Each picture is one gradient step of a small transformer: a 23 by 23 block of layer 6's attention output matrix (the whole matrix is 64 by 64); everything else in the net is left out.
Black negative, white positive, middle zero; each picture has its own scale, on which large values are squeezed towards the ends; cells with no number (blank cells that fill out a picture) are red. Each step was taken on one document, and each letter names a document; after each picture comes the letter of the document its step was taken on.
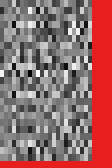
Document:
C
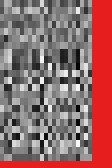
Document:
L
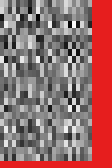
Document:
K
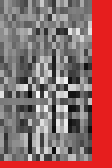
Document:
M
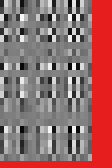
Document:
K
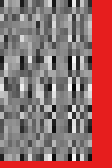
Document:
K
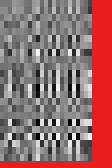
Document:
L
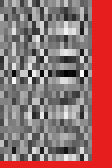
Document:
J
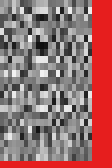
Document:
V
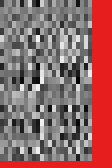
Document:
L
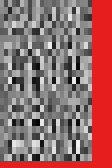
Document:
L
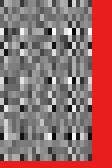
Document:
K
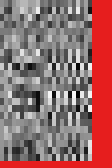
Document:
L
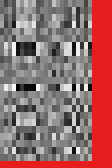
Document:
C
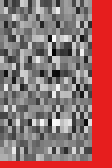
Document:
V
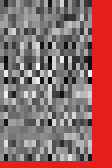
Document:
J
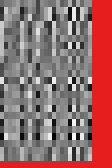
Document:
K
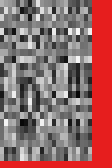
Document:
M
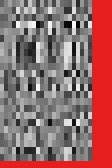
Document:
C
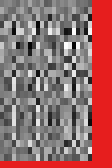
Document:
C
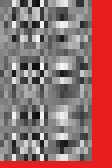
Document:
J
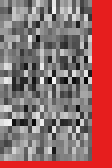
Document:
L
